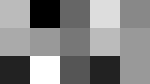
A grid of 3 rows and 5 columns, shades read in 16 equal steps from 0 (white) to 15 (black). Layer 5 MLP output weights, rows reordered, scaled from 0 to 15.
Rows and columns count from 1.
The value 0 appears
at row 3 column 2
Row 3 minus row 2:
8 -6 2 9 0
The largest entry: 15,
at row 1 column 2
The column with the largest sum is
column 3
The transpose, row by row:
4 5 13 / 15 6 0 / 9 8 10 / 2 4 13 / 7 6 6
